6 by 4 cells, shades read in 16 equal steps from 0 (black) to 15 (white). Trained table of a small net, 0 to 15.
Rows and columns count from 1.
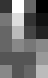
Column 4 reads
0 1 2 8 9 11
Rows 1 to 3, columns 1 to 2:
3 15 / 7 13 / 6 11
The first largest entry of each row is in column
2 2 2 2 4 4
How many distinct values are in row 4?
3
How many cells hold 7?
2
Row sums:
24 24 23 29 24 30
